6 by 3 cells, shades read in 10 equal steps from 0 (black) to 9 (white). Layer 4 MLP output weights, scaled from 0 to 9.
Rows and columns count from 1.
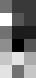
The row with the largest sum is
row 5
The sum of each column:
37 18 21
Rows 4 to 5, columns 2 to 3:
0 3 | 8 6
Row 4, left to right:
5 0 3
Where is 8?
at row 5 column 2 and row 6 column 1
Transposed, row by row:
4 9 4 5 7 8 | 2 3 1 0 8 4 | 2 2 1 3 6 7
